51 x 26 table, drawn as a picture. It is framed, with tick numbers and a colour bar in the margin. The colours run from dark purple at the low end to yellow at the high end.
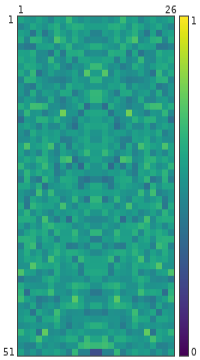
Grain: fine. Mirror symmetry: left to right. Stripes: none. Histogram: bell-shaped.
